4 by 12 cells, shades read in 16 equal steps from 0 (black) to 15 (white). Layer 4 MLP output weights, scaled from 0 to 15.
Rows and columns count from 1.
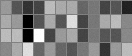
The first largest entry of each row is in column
5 7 4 3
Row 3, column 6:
9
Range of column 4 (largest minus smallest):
11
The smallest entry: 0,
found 2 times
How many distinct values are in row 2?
9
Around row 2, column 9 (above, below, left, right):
7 7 4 10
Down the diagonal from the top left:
9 9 0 6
